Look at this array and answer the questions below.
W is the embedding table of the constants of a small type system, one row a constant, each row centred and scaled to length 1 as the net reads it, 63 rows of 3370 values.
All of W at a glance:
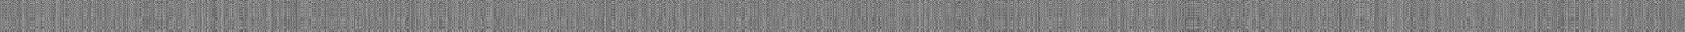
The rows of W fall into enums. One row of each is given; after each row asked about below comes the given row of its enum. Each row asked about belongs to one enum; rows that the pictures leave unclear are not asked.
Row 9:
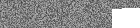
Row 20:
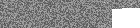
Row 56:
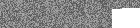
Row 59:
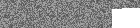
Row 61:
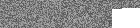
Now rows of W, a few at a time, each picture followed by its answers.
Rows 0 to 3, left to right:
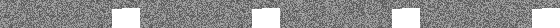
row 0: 59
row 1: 59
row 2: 56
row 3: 20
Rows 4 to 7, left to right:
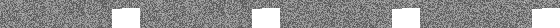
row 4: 56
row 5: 56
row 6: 20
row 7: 20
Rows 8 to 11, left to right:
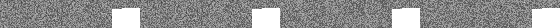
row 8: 9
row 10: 56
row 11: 20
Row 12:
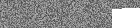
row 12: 9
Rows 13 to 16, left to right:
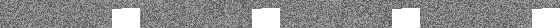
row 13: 20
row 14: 56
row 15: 61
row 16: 20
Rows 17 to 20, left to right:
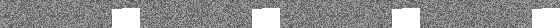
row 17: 59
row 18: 9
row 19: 59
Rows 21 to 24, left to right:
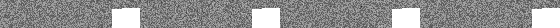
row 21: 59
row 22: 9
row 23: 20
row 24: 59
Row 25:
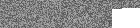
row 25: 61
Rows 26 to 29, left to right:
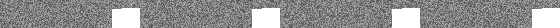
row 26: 20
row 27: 59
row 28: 59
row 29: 20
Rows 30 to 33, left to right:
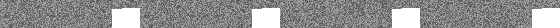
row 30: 59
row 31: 59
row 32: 56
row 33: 20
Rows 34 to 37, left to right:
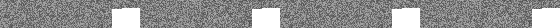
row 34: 59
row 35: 61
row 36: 59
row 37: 61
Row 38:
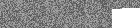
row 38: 56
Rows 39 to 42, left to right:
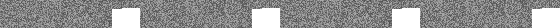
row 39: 61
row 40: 56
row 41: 61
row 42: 56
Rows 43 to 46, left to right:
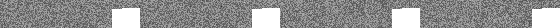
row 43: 20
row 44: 20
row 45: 56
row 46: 61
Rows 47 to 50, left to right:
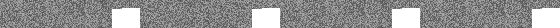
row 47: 56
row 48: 20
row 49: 56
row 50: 56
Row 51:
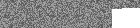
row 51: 59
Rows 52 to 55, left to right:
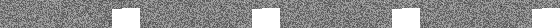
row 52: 61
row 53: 20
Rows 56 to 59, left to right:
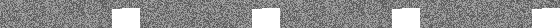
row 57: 20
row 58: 56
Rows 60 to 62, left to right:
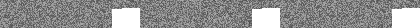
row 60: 59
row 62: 59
